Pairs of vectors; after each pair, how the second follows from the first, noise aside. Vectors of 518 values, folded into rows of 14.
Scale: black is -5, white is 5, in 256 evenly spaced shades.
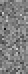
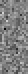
sign-scrambled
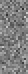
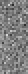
shuffled
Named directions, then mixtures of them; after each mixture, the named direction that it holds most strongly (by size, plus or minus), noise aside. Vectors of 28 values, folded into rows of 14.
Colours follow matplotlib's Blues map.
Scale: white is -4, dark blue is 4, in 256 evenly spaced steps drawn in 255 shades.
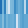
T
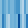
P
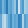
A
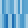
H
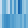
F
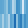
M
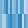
A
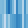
T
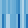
P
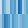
F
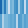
T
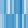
F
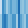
P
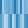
H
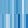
P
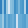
T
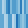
H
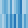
F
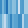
A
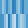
M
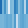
T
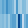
A
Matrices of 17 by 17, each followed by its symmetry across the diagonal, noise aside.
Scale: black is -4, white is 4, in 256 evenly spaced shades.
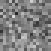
antisymmetric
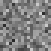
neither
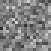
neither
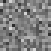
antisymmetric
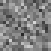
antisymmetric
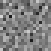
neither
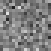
antisymmetric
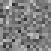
neither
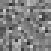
antisymmetric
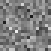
antisymmetric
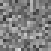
neither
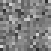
antisymmetric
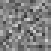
antisymmetric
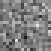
antisymmetric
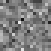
antisymmetric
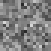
antisymmetric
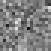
neither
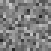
neither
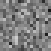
neither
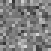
neither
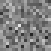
neither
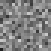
neither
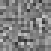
antisymmetric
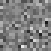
antisymmetric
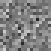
neither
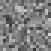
antisymmetric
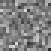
neither
